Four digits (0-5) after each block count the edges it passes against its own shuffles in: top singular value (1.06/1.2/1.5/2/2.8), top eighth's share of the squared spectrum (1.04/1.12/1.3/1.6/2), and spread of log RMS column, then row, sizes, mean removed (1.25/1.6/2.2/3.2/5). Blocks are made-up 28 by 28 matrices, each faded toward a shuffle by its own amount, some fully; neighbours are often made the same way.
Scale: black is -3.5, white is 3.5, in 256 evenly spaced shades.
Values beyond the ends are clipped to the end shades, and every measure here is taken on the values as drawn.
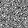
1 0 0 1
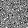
0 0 0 0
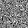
0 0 0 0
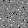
0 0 0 0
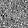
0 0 0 0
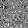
2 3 0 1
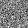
0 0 0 0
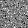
0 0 0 0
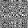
3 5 2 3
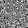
0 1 0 0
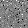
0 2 0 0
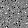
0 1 0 0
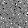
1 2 0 0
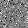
2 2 0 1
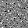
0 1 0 0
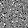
1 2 1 0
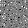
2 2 1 0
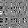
3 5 2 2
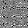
3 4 2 2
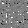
2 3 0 1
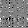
3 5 2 2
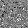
2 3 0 0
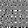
3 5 2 2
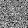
2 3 0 1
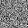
2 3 0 1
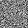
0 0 0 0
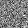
2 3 0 0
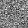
2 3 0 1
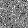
0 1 0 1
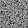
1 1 0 0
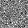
0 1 0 0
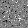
1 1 0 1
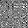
3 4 1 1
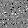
1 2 0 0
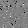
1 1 0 0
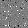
2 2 0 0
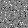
0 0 0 0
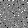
2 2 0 0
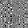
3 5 2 2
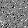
1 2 0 0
